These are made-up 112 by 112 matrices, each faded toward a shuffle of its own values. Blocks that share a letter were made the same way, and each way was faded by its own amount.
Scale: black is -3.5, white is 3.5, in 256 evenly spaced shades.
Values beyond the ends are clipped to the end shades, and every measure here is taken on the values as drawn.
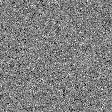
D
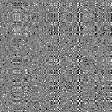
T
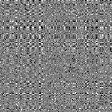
T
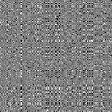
T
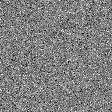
D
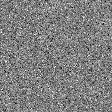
D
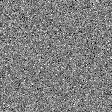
D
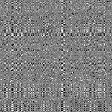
T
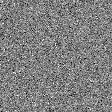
D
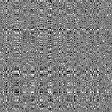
T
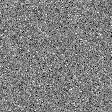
D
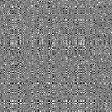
T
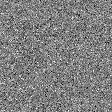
D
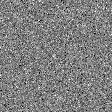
D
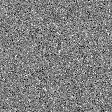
D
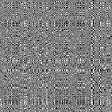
T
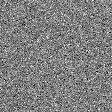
D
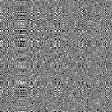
T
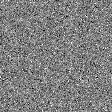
D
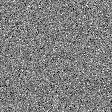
D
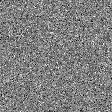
D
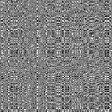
T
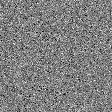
D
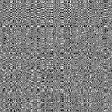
T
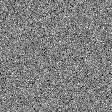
D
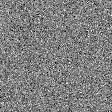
D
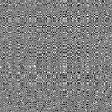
T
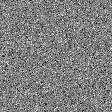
D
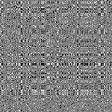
T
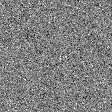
D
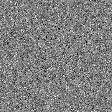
D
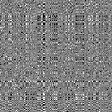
T
